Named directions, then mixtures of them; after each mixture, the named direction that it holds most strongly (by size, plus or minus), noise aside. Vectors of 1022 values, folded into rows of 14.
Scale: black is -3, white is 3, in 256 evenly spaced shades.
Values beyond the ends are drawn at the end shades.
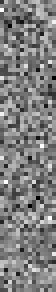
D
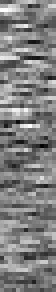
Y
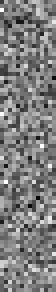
D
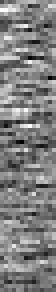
Y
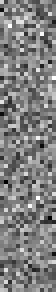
D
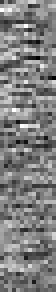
Y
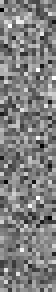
D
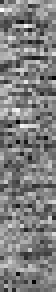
Y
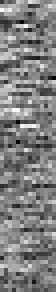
Y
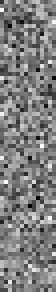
D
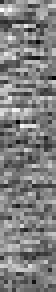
Y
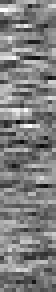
Y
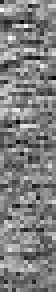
Y
